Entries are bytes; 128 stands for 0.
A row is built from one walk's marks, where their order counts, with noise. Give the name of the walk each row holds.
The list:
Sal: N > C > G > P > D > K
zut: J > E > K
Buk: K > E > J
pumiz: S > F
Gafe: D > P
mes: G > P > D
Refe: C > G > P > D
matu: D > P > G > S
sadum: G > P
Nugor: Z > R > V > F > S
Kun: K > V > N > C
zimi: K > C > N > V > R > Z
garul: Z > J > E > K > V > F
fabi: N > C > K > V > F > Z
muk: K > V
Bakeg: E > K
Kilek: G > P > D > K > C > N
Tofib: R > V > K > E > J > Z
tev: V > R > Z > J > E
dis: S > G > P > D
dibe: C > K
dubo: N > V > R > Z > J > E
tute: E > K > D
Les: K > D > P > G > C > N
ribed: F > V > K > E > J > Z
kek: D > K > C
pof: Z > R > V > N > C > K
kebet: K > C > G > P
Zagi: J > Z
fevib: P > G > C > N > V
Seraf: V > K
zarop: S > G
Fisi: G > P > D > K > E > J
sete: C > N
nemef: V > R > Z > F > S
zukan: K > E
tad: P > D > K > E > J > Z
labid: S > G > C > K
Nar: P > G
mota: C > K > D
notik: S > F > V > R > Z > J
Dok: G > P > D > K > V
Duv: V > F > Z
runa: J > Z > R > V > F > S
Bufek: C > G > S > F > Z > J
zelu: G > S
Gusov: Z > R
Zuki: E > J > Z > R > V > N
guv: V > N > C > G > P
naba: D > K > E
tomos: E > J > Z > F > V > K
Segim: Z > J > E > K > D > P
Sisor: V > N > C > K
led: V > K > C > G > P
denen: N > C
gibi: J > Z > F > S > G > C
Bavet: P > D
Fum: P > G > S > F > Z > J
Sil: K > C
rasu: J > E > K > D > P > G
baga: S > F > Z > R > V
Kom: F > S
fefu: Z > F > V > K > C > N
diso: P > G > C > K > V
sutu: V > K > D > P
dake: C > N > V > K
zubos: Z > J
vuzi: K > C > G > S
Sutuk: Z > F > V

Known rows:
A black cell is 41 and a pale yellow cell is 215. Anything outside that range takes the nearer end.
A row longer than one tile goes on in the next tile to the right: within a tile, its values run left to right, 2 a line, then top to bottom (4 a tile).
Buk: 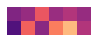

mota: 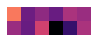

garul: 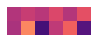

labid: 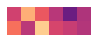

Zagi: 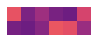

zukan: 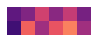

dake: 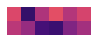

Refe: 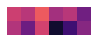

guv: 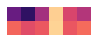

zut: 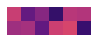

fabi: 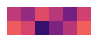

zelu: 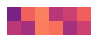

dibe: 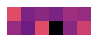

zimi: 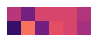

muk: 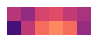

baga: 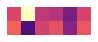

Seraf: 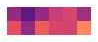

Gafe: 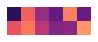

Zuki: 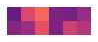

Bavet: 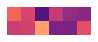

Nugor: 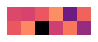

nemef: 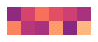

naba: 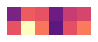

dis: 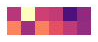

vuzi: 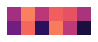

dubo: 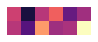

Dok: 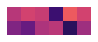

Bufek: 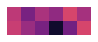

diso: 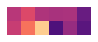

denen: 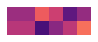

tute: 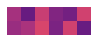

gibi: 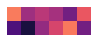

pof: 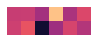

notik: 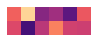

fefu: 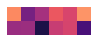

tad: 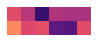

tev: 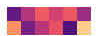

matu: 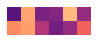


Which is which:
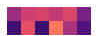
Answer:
Sil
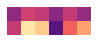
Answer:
kek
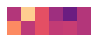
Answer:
zarop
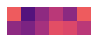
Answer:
runa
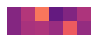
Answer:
tomos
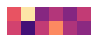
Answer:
pumiz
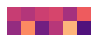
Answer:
Segim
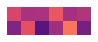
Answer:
zubos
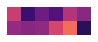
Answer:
rasu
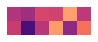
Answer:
Duv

